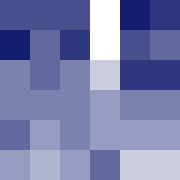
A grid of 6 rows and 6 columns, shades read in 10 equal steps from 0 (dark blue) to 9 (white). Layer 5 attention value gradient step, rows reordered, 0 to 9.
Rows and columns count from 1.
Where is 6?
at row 6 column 2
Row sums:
16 18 20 25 27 33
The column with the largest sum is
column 4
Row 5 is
3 5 4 5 5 5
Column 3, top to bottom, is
2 1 4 4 4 5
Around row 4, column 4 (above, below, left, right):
7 5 4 4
